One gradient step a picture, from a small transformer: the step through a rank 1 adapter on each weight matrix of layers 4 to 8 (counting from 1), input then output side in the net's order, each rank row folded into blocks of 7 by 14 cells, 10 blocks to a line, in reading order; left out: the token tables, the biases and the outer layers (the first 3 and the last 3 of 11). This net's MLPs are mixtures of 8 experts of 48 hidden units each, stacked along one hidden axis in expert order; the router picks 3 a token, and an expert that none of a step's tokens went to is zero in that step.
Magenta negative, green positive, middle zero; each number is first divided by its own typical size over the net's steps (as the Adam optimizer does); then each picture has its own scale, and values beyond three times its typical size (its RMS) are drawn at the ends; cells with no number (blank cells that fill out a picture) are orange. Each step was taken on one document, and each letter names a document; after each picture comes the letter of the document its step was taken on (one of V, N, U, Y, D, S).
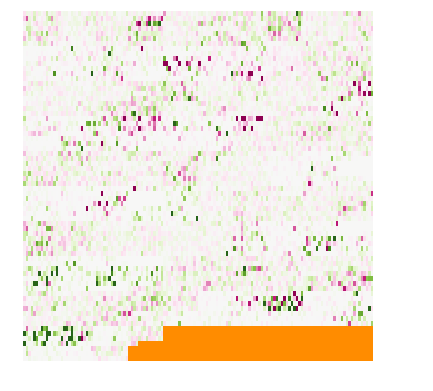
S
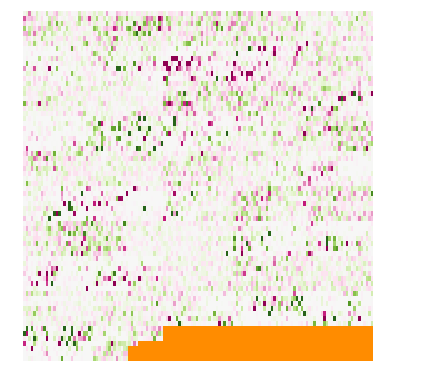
S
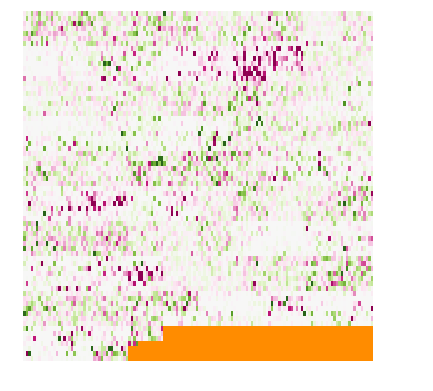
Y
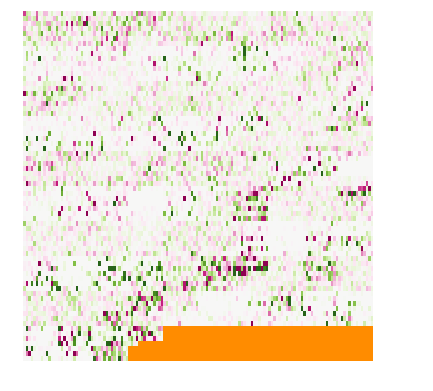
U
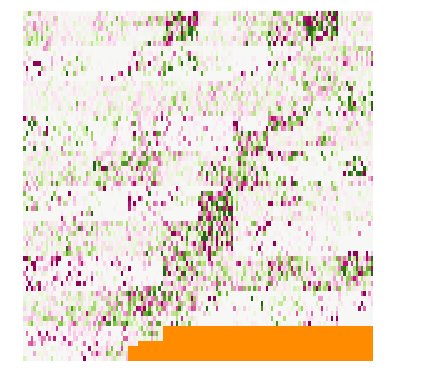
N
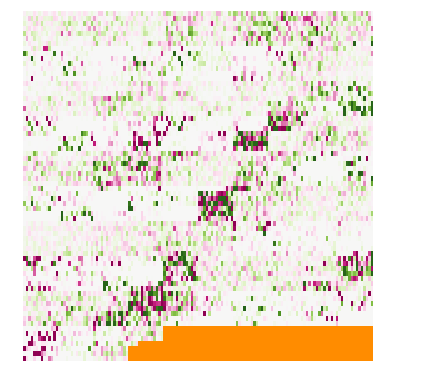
N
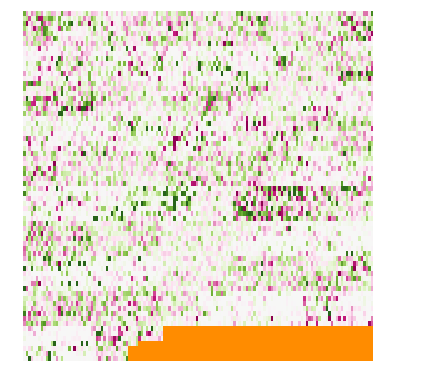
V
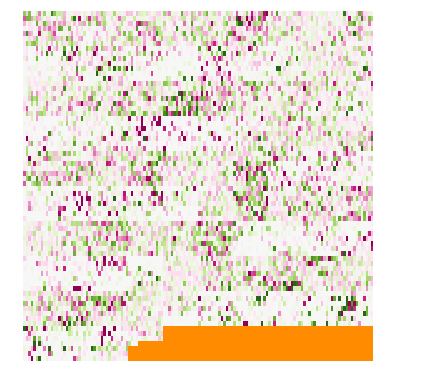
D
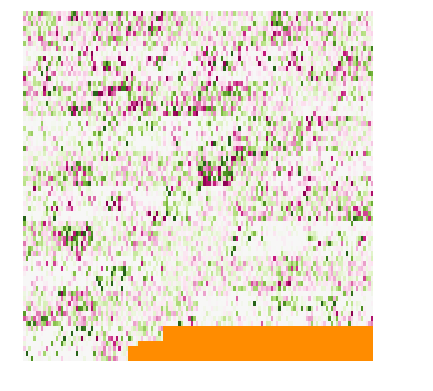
V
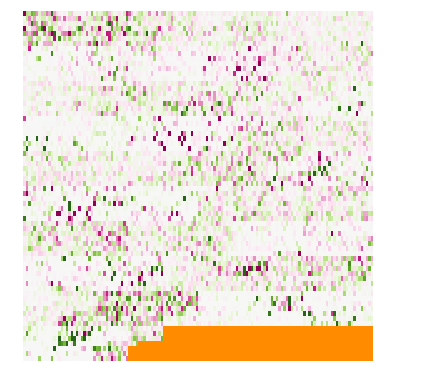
Y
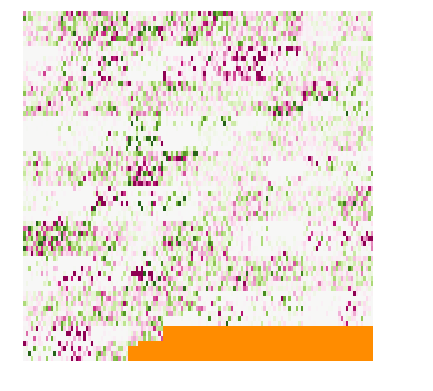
D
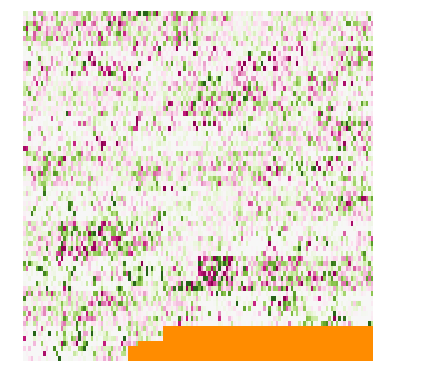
V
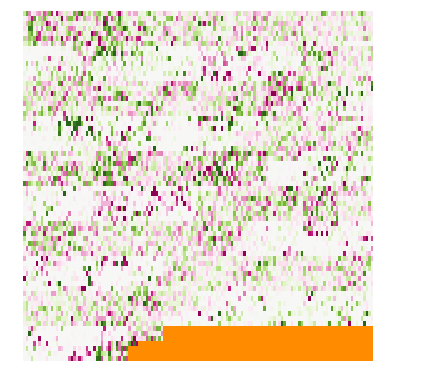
D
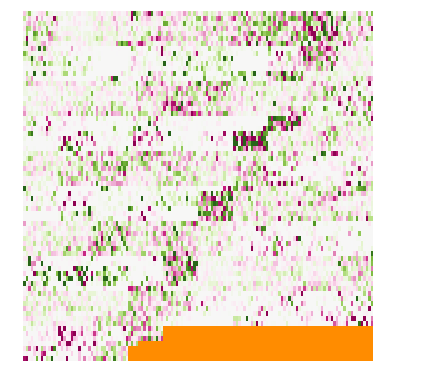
N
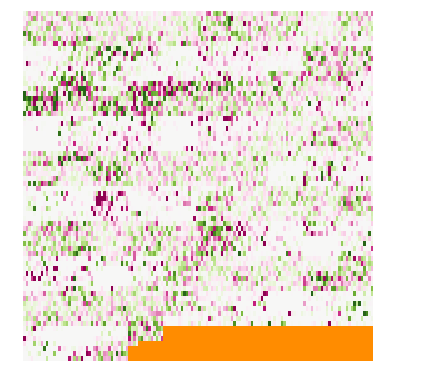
D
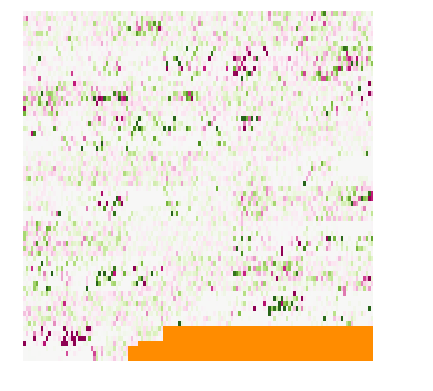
S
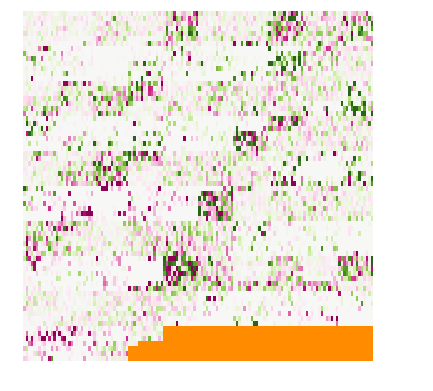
N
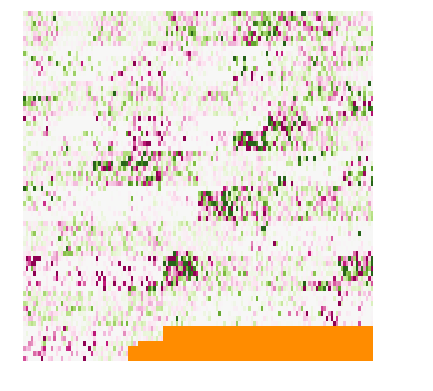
N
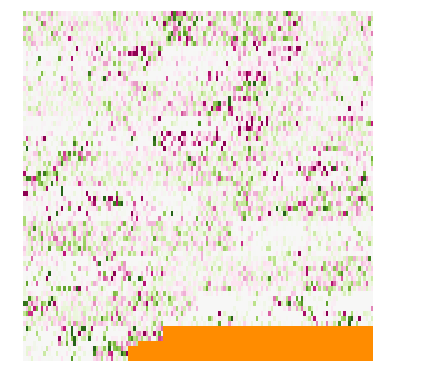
Y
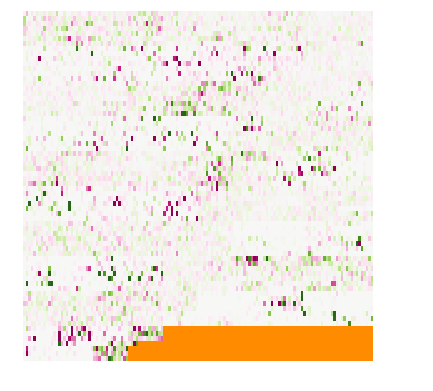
U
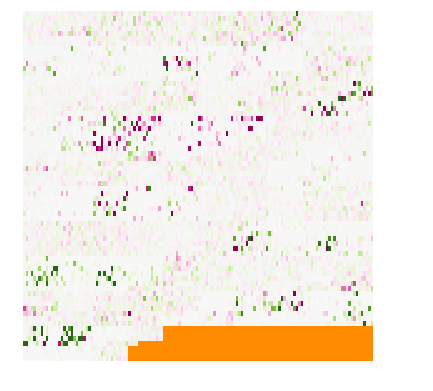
S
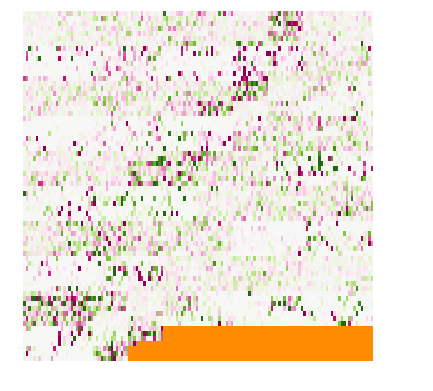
Y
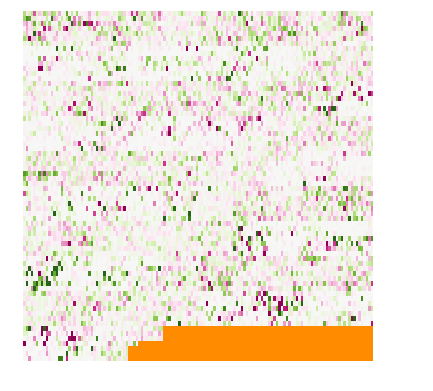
S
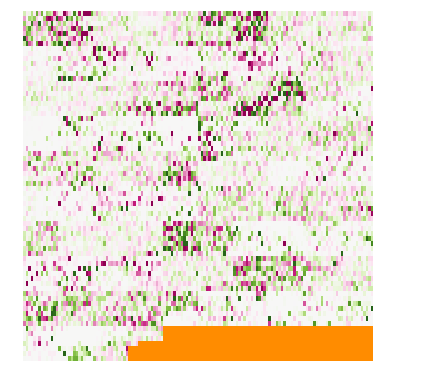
D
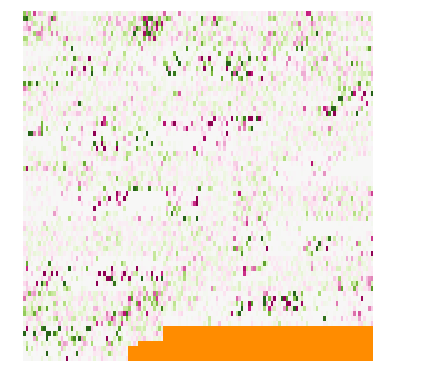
S
